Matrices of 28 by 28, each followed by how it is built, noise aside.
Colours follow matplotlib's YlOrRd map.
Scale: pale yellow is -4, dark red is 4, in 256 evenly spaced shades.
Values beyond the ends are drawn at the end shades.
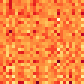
low rank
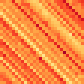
Toeplitz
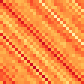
Toeplitz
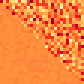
upper triangular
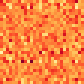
low rank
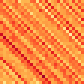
Toeplitz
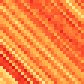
Toeplitz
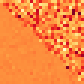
upper triangular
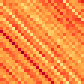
Toeplitz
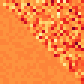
upper triangular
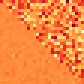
upper triangular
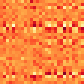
low rank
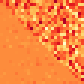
upper triangular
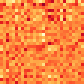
low rank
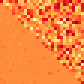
upper triangular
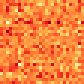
low rank
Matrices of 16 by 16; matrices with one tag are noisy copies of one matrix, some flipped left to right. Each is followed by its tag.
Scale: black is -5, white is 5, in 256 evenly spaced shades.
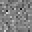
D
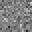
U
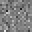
D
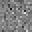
D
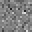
D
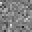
U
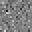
D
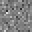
D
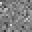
U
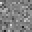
U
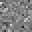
U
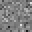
U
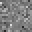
U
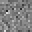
D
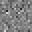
D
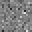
D
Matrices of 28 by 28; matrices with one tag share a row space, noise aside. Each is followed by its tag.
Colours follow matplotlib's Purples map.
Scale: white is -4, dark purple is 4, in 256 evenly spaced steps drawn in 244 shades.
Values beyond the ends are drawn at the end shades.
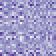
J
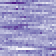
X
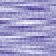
X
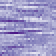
X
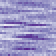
X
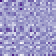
J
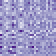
J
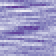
X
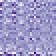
J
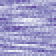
X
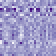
J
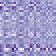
J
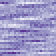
X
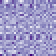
J
